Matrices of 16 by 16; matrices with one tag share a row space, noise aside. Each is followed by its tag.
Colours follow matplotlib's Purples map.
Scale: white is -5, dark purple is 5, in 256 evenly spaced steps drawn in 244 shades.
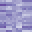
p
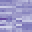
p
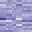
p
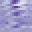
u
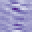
u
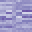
p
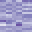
p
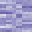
p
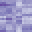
p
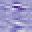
u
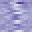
u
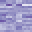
p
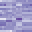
p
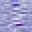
u
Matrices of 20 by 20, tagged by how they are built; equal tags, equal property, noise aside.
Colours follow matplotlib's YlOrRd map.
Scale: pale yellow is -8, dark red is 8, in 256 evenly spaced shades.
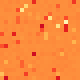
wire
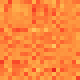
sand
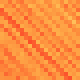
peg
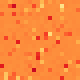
wire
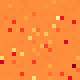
wire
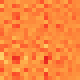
sand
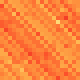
peg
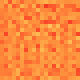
sand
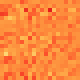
sand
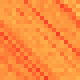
peg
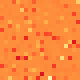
wire
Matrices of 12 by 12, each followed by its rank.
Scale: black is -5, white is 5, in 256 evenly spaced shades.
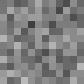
full rank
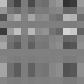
one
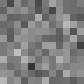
full rank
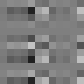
one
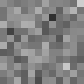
full rank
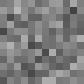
full rank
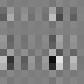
one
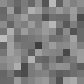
full rank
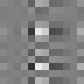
one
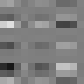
one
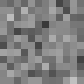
full rank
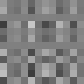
one
